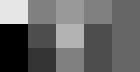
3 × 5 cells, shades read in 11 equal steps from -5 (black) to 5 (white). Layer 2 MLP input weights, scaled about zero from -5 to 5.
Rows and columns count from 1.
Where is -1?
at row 1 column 5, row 2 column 5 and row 3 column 5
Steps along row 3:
up up down up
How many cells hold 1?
1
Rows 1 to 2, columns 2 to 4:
0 1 0 | -2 2 -2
